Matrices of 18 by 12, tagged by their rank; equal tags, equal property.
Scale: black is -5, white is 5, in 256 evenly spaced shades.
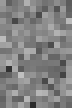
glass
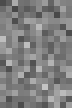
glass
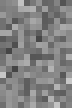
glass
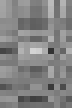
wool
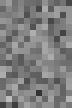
glass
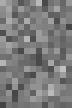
glass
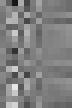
wool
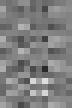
wool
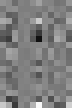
wool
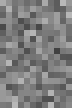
glass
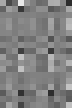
wool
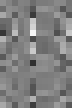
wool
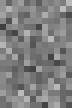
glass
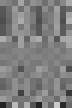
wool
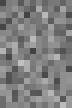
glass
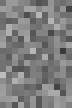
glass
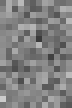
glass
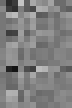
wool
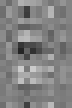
wool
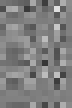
wool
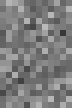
glass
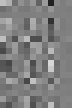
wool
